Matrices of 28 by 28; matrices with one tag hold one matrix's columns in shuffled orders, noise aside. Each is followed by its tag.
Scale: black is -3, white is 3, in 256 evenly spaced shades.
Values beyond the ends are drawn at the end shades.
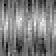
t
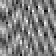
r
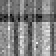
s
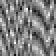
r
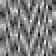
r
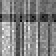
s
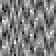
r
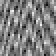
r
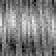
t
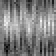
t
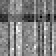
s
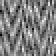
r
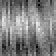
t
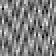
r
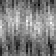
t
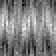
t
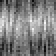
t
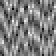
r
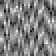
r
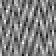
r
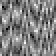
r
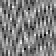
r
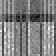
s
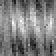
t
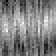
t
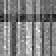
s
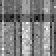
s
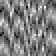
r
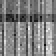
s
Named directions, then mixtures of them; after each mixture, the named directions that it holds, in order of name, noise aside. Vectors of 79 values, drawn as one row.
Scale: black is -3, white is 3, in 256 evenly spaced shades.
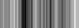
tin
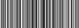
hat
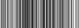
hat, tin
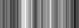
tin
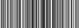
hat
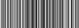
hat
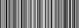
hat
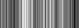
hat, tin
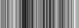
hat, tin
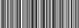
hat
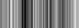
tin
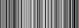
hat, tin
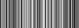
hat, tin
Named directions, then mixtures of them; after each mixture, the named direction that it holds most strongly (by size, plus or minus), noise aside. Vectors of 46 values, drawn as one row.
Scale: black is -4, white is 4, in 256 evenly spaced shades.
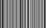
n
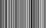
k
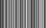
k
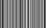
n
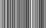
k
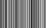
k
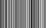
k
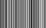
k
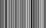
k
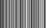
k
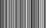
k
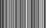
k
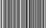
n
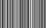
n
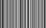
n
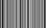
n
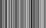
k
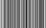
n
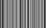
n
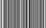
n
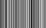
k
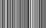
k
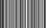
n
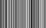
k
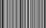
n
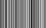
k
